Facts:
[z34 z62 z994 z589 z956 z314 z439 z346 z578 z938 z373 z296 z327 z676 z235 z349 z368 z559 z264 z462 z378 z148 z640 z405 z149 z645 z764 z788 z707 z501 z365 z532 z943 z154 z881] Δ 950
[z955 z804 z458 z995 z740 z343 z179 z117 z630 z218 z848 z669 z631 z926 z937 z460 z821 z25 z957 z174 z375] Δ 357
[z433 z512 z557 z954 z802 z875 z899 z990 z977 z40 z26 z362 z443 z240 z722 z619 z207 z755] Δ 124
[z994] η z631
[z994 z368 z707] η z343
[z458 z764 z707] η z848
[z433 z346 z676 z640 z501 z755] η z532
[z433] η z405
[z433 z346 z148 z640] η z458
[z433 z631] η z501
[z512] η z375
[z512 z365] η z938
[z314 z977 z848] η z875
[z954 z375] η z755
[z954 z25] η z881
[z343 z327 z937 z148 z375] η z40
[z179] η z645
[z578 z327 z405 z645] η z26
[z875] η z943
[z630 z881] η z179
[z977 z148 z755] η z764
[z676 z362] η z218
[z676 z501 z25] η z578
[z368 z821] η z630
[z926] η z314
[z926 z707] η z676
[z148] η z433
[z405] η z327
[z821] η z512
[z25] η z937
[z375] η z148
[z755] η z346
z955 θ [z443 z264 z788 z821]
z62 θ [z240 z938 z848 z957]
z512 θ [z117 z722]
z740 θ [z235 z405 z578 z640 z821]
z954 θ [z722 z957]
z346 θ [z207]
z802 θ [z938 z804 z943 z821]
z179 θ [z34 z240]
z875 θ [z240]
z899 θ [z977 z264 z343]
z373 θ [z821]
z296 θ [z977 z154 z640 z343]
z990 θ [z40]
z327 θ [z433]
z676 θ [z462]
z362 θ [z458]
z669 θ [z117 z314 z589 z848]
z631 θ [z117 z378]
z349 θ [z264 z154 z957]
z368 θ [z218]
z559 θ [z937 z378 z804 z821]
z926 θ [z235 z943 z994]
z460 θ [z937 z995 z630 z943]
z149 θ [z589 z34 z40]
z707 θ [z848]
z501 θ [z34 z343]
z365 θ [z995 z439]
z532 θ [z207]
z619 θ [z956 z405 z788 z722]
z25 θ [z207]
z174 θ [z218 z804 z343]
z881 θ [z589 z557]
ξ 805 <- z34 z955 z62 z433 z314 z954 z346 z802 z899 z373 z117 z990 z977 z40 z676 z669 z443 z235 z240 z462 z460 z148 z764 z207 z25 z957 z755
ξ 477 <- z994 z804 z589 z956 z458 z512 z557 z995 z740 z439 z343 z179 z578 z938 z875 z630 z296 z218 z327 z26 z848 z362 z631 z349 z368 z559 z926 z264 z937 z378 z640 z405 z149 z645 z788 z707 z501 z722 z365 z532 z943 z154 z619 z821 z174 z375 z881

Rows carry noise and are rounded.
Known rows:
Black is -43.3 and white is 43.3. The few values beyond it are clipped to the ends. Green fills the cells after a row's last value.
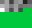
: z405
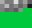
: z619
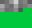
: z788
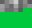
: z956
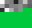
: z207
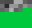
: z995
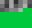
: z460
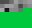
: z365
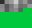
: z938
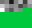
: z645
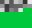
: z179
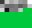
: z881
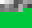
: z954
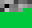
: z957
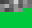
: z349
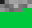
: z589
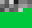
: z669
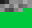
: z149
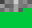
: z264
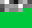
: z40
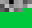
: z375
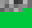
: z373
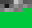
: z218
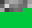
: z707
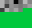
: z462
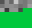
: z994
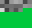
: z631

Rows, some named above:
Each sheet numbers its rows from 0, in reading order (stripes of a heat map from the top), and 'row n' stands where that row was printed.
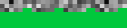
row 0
z375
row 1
z707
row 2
z955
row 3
z375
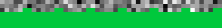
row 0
z899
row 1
z926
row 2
z148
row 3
z943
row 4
z937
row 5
z630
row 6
z405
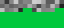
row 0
z640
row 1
z443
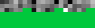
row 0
z559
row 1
z848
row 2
z501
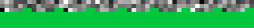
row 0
z977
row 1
z458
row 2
z207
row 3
z755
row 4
z240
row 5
z669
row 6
z327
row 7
z955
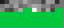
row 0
z149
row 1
z578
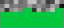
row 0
z368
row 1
z899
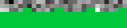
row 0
z26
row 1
z235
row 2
z439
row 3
z645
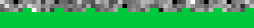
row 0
z148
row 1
z405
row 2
z740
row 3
z802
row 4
z557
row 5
z764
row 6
z25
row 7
z532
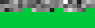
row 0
z559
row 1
z640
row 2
z433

